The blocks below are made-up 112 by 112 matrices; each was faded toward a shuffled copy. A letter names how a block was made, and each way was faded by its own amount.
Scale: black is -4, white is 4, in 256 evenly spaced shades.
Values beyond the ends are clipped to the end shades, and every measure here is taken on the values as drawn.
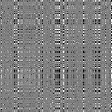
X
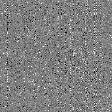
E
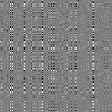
X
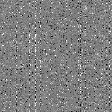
E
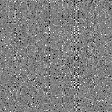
E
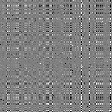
X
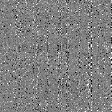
E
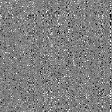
E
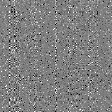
E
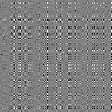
X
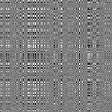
X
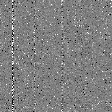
E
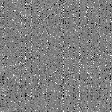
E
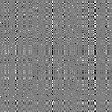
X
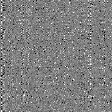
E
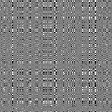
X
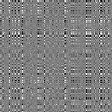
X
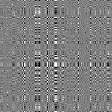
X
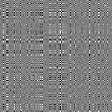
X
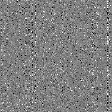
E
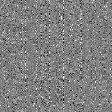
E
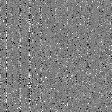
E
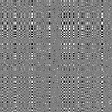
X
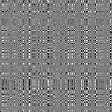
X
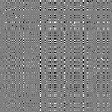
X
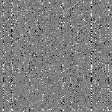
E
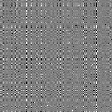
X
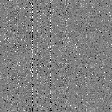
E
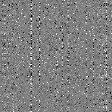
E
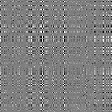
X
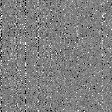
E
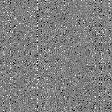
E
